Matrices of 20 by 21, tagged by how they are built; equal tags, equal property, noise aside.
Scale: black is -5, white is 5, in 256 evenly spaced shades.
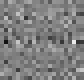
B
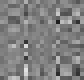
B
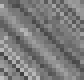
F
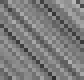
F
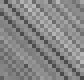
F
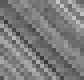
F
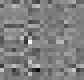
B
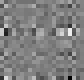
B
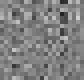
B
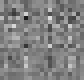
B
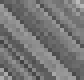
F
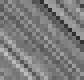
F
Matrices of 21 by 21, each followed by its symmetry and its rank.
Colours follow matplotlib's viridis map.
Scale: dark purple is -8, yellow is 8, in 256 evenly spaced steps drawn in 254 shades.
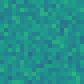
neither, full rank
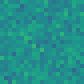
neither, full rank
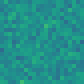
neither, full rank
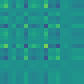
symmetric, rank one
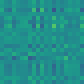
neither, rank two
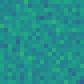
symmetric, full rank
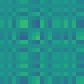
symmetric, rank one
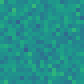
neither, full rank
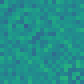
symmetric, full rank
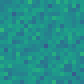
symmetric, full rank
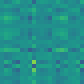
neither, rank two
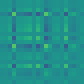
symmetric, rank one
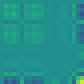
symmetric, rank one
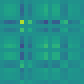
symmetric, rank one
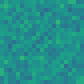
symmetric, full rank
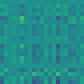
neither, rank two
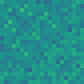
symmetric, full rank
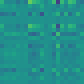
neither, rank two
